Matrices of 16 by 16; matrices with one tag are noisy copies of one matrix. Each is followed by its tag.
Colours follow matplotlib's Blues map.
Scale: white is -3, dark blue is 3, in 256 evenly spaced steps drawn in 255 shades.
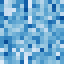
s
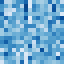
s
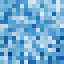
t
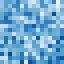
t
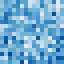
t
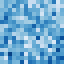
t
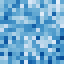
t
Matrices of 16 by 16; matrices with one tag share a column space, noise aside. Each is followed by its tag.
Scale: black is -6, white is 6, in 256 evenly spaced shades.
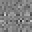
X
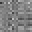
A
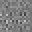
X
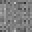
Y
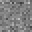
A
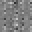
A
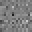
X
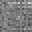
A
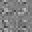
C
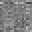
A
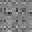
C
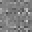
C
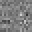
X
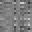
A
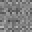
C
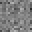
Y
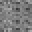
Y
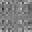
Y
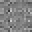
C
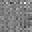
A
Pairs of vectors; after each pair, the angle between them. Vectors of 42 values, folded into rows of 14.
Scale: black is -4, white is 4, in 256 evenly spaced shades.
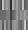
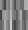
partly opposed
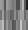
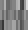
nearly opposite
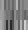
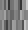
partly aligned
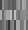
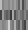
nearly opposite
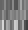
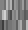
partly opposed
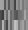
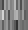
nearly opposite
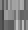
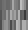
partly aligned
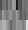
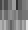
nearly parallel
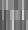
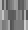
partly opposed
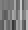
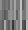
nearly parallel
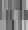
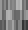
nearly opposite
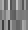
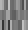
nearly parallel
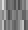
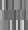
partly aligned
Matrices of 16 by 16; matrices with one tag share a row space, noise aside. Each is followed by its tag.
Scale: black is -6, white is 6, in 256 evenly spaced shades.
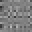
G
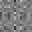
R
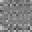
G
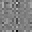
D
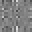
D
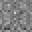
R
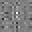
D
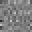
G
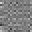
G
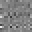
G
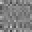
G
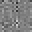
D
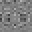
R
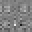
R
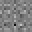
R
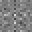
R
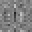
R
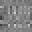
G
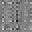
D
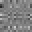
G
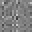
D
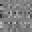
G
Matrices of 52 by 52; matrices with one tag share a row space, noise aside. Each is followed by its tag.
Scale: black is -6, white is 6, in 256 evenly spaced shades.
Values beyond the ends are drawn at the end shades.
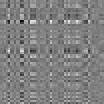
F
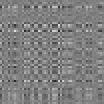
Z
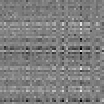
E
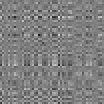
Z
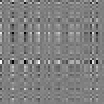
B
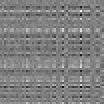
E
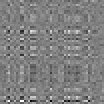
F
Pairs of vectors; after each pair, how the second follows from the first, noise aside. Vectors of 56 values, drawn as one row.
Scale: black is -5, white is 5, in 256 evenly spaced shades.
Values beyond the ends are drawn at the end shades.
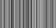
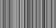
reversed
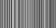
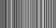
reversed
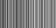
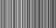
reversed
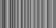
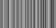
reversed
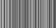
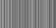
shrunk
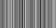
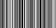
scaled up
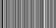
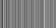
shrunk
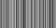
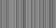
shrunk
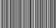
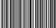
scaled up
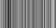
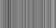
shrunk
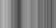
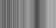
reversed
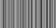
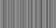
shrunk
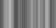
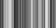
scaled up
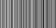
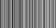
reversed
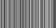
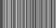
reversed
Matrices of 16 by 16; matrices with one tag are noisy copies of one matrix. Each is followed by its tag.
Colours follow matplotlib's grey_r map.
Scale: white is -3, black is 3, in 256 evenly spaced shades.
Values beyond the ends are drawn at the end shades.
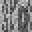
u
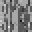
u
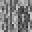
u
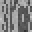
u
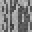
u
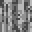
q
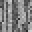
q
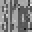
u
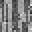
q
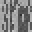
u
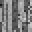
q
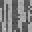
q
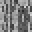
u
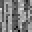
q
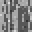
u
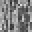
u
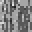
u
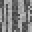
q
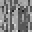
u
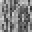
u
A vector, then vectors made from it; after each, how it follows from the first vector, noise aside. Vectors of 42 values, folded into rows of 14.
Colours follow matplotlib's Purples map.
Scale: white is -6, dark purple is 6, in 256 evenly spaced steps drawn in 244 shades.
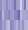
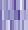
scaled up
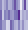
scaled up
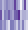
scaled up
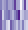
scaled up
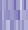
copied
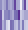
scaled up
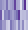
scaled up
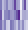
scaled up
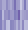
copied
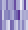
scaled up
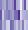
scaled up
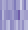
copied
